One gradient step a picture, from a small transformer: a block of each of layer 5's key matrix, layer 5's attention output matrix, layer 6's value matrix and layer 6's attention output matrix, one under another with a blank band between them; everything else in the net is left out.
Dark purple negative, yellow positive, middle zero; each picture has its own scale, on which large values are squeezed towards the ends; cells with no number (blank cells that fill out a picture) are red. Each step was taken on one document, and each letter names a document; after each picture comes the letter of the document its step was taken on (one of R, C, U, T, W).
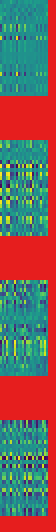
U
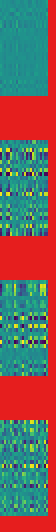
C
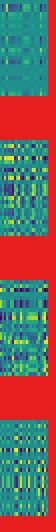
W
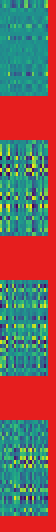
U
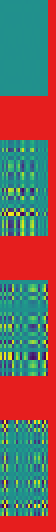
W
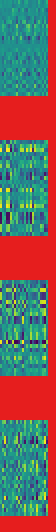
C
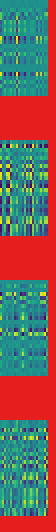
C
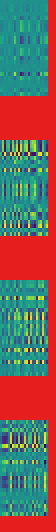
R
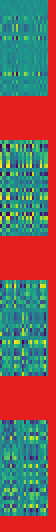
C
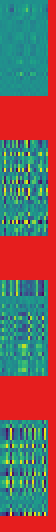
R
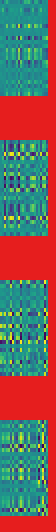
W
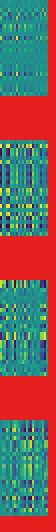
U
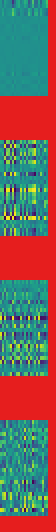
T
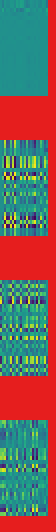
T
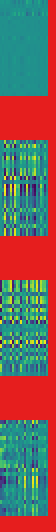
T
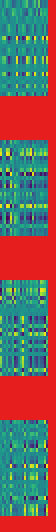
T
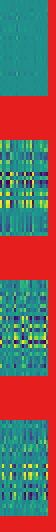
U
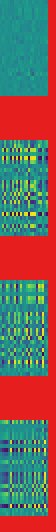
R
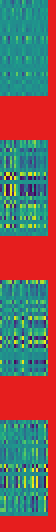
T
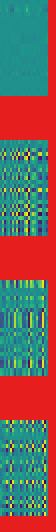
R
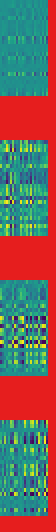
C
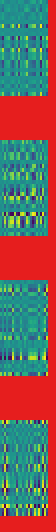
W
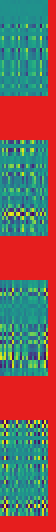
W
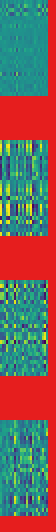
U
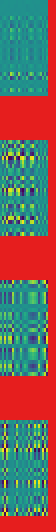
W
